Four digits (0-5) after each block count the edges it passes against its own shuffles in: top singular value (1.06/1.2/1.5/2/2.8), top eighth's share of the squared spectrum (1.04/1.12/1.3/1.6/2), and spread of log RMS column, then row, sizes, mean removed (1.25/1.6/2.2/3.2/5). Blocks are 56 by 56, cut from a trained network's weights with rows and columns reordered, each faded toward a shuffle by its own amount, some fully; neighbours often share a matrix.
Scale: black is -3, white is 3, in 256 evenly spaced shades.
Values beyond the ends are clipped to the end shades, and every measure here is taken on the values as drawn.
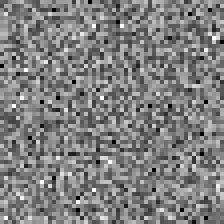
0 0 0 0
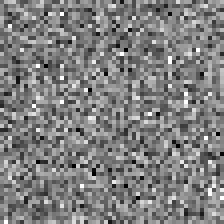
2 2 0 0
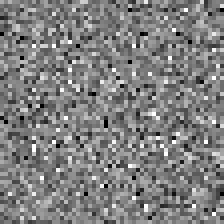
1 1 0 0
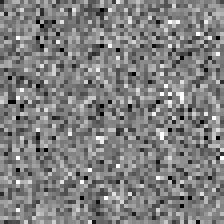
2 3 2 1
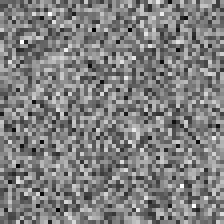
0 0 0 0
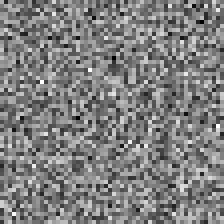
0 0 0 0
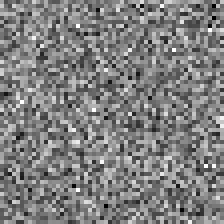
0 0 0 0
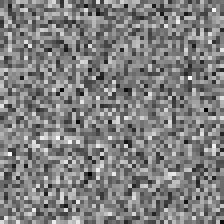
2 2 0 0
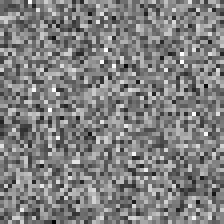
1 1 0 0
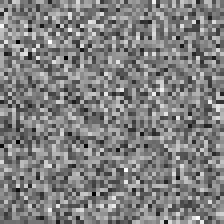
2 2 0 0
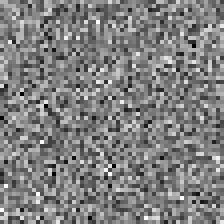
2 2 0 0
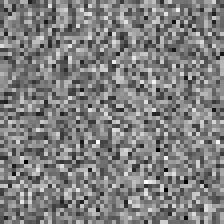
3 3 0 0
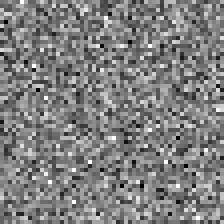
1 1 0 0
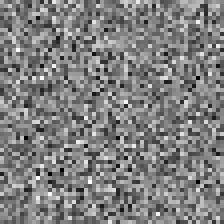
2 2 0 0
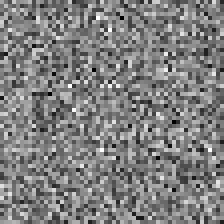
2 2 0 0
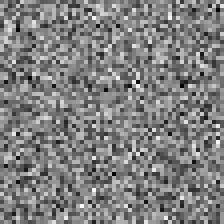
3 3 1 0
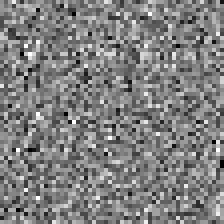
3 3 1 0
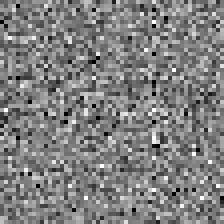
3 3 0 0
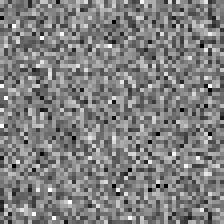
2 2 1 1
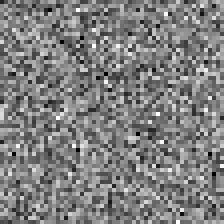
1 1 0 0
